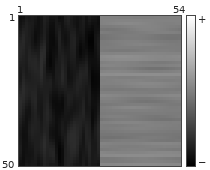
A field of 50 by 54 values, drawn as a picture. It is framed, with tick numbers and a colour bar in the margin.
The table splits into one row of 2 panels. Panel 1,1: very low, streaked downward, faint in contrast. Panel 1,2: middling, streaked across, faint in contrast.
